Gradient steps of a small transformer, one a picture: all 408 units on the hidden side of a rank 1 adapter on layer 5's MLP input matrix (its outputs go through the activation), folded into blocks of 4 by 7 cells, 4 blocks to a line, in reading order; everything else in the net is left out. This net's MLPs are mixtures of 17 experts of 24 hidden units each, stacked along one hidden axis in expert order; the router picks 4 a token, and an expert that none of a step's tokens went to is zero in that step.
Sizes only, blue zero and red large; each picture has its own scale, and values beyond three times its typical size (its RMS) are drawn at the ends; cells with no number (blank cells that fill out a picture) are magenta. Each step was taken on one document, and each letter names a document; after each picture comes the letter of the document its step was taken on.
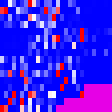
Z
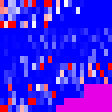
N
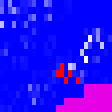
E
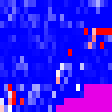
N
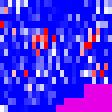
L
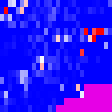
Z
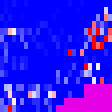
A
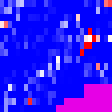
L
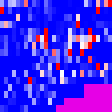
L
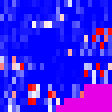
A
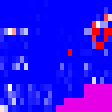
A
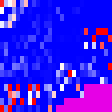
N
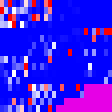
N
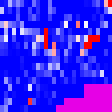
L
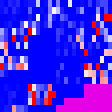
A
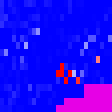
E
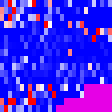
N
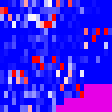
Z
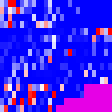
N
